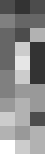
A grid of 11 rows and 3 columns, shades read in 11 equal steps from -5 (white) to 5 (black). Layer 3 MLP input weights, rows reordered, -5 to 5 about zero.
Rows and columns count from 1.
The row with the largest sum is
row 1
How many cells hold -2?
6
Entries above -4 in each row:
3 3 3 3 2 3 3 3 3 3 2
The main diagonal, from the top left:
2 1 -2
